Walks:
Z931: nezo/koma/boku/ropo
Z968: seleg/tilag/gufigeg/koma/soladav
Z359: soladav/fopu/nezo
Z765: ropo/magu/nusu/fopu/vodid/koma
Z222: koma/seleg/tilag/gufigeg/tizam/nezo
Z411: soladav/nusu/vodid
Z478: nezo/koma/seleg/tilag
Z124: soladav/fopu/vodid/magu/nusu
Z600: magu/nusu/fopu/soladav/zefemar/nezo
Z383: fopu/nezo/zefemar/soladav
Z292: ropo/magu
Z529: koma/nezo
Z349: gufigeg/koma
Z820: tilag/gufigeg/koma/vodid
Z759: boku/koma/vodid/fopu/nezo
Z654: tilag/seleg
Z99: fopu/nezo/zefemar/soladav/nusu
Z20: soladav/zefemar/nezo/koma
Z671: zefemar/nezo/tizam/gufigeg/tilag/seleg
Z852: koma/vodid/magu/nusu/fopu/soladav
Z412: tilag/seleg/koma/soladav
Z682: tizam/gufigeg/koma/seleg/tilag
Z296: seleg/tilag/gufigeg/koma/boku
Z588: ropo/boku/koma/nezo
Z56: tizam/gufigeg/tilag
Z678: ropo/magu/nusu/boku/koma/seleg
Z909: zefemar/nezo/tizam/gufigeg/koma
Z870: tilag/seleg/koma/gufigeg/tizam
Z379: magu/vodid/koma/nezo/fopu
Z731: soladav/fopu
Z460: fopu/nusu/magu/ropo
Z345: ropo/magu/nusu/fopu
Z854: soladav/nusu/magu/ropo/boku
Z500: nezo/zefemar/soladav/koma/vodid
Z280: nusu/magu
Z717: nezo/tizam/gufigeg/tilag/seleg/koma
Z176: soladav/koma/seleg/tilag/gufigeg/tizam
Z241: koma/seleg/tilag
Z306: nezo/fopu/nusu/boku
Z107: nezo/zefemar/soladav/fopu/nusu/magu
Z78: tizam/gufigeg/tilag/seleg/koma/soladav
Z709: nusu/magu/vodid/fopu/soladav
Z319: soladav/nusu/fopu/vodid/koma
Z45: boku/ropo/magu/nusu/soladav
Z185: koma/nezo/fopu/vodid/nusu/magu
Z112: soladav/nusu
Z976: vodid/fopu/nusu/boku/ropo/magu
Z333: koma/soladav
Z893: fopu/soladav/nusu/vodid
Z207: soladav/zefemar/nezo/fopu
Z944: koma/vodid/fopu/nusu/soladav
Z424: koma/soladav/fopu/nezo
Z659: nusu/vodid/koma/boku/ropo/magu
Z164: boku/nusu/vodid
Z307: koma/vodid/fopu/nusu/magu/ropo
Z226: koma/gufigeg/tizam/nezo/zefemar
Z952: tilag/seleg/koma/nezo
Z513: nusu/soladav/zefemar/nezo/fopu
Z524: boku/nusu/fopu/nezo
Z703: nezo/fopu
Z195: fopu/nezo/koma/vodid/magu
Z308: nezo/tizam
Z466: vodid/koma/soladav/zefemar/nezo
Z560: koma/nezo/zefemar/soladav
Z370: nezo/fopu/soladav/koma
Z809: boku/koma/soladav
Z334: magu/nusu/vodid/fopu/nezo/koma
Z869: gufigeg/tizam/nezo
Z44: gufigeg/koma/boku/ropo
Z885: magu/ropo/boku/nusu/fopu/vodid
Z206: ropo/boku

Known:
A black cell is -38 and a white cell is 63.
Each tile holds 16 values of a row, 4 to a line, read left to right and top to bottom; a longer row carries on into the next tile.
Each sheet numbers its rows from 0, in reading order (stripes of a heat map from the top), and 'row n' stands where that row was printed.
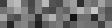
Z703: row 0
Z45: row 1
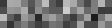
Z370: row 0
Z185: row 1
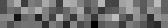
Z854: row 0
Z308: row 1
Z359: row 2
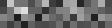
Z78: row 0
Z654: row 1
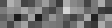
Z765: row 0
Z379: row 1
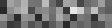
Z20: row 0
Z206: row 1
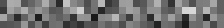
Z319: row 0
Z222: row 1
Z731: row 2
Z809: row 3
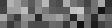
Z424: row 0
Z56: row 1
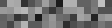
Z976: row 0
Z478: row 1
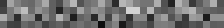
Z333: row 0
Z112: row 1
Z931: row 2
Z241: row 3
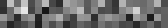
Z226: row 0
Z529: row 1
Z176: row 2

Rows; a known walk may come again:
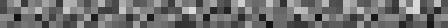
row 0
Z854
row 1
Z185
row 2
Z852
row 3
Z349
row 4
Z513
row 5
Z968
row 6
Z944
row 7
Z909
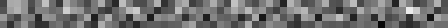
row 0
Z383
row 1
Z379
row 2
Z870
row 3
Z124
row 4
Z307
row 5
Z241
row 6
Z112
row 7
Z296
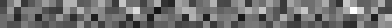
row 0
Z280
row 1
Z319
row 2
Z682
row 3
Z412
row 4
Z45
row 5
Z333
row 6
Z759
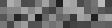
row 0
Z765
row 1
Z952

